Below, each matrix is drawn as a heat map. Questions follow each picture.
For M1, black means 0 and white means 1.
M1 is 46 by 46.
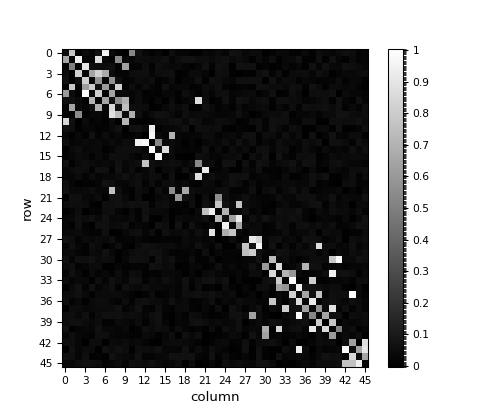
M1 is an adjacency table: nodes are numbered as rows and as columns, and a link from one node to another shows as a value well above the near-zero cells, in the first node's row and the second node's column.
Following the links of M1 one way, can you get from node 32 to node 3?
no
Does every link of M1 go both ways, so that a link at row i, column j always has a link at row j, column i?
yes
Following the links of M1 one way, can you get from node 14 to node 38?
no
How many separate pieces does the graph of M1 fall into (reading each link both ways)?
4
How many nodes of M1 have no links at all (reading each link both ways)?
1
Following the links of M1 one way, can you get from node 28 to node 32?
yes
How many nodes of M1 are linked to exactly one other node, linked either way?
4
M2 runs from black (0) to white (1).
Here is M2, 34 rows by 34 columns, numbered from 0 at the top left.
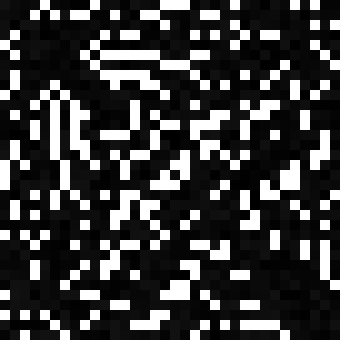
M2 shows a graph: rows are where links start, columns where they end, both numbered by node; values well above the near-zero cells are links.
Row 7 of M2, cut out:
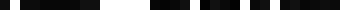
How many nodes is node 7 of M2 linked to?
9
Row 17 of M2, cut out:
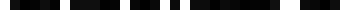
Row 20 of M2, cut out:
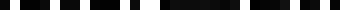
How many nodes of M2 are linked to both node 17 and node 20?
2
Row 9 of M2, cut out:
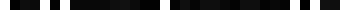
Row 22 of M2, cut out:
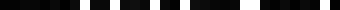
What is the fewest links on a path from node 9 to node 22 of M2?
3
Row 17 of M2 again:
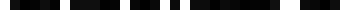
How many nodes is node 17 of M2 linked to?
7
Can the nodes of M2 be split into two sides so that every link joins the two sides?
no
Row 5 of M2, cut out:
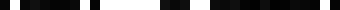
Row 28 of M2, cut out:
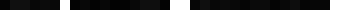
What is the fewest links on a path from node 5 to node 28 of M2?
3
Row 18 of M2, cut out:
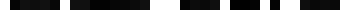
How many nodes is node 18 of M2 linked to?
9
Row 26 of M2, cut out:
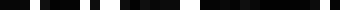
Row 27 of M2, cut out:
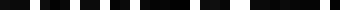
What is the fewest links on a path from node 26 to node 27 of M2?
2
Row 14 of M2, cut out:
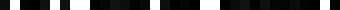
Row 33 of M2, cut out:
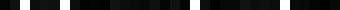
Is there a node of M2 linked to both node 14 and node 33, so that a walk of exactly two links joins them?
no
